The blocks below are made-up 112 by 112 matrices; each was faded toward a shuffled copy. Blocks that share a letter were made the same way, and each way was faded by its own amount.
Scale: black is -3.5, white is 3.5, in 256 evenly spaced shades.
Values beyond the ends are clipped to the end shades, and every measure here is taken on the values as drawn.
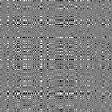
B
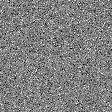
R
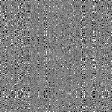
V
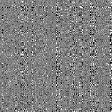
V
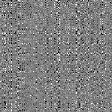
V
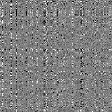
V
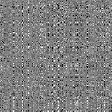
V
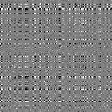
B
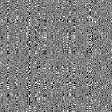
V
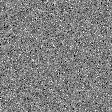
R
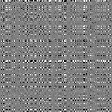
B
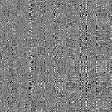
V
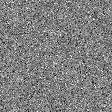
R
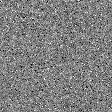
R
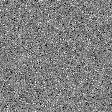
R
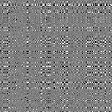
B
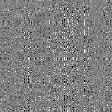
V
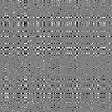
B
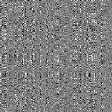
V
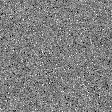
R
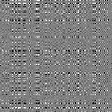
B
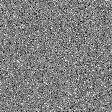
R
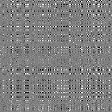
B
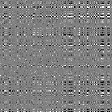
B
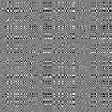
B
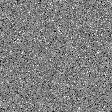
R
